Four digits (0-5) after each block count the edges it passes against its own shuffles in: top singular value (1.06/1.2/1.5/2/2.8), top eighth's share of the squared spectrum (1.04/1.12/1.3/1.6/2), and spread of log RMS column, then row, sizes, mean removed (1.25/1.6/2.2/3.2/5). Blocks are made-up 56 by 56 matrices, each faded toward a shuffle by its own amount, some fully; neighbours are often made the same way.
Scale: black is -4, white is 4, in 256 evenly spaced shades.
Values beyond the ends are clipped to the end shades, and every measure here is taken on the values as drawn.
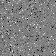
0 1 1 0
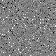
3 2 0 0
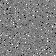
1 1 0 0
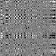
5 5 3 3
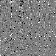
3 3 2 1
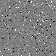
1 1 0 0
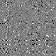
4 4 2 2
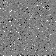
2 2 0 0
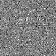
3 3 1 1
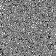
1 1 0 0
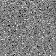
2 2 0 0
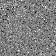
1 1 0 0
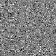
3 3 1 1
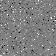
2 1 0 0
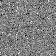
0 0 0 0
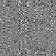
4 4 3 2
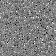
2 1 0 0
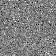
0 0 0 0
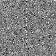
1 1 1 0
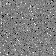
0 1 0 0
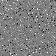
2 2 0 0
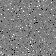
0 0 0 0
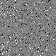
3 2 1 0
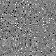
3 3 1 0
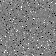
0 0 0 0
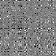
4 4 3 2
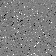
0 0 0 0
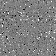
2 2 1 1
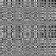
5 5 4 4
